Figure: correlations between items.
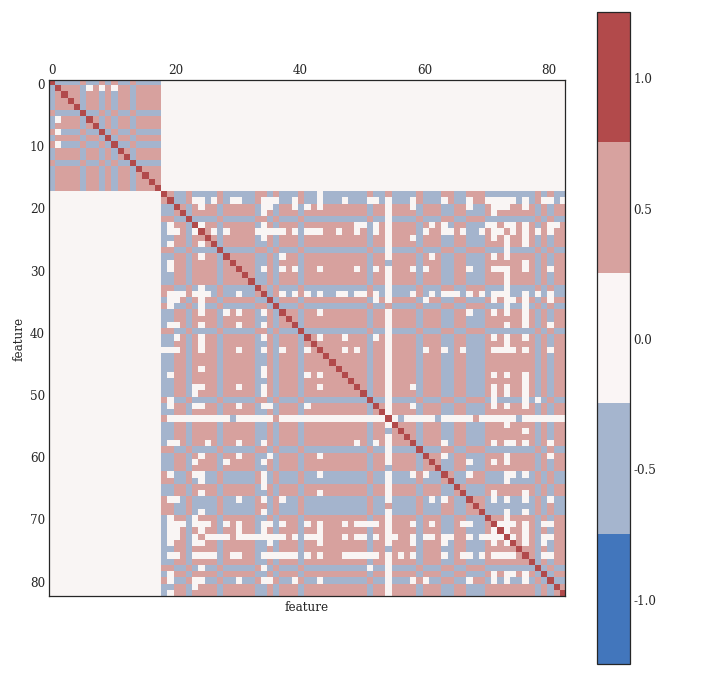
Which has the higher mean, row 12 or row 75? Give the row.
75
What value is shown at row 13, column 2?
-0.5
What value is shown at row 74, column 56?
0.5
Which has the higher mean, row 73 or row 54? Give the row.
73
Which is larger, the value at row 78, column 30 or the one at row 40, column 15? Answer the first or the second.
the second
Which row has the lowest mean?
78
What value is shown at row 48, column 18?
-0.5
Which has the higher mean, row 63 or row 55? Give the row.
55
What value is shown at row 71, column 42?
0.5
